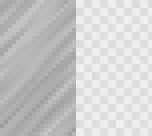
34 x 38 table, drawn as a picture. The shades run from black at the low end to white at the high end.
The table splits into one row of 2 panels. Panel 1,1: high, slanting up to the right, faint in contrast. Panel 1,2: very high, checkered, faint in contrast.
